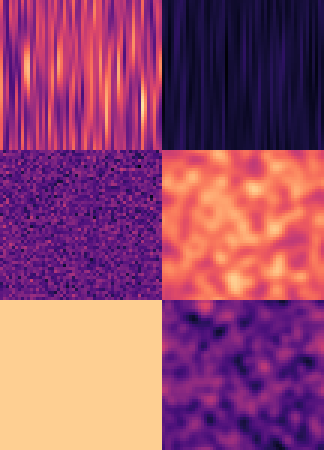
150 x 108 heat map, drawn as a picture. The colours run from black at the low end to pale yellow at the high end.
The table splits into 3 rows of 2 panels. Panel 1,1: middling, streaked downward, strong in contrast. Panel 1,2: very low, streaked downward, faint in contrast. Panel 2,1: low, fine-grained. Panel 2,2: high, blotchy. Panel 3,1: very high, flat. Panel 3,2: low, blotchy.
